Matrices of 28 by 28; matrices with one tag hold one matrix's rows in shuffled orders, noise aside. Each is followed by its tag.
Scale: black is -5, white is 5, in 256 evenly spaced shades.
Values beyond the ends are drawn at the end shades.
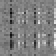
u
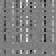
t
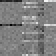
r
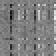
u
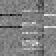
r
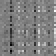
u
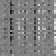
u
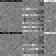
r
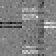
r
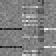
r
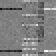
r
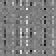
t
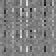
t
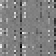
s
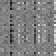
u
